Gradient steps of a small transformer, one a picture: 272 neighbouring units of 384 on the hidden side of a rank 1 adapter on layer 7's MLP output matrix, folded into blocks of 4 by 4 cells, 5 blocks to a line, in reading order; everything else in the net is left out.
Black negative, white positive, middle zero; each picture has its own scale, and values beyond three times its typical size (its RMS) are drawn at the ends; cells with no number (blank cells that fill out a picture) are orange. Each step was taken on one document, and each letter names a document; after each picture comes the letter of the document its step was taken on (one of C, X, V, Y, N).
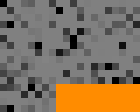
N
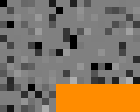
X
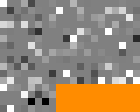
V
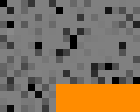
X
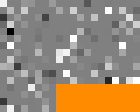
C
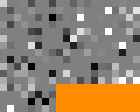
V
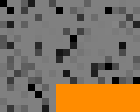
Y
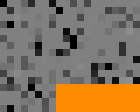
X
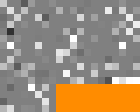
C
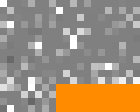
V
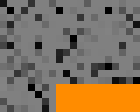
Y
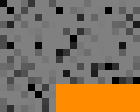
Y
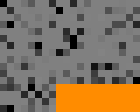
V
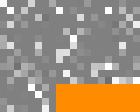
C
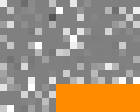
V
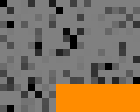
X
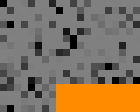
N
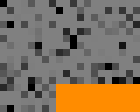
N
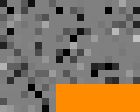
C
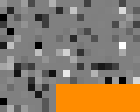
C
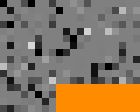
X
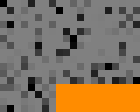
X
